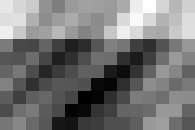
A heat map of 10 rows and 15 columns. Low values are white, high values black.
The bottom middle is the ninth with the highest average. The top right is the ninth with the lowest average. A horizontal seam about 30% of the way down splits the table, and the bottom part is higher.
